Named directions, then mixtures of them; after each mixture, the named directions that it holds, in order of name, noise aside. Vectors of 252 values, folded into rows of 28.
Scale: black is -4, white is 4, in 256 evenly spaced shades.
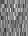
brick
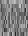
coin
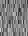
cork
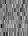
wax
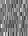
wax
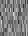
brick, cork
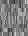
coin, cork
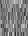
coin, wax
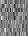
brick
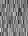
cork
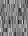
coin, cork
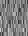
cork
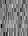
wax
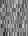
brick, wax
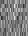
brick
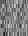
brick, wax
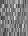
brick, wax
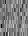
wax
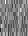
cork, wax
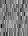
wax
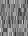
coin, cork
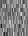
cork, wax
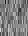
cork, wax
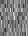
brick, cork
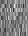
brick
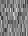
brick, cork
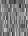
coin
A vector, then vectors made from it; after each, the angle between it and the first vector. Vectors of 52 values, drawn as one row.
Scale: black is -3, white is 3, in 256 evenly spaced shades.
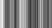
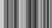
nearly parallel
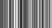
partly opposed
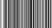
partly aligned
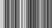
nearly parallel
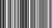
partly opposed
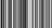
partly opposed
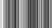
nearly parallel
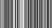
partly aligned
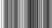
nearly parallel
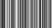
partly opposed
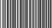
orthogonal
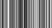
partly opposed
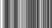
nearly parallel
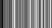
partly opposed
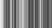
nearly parallel
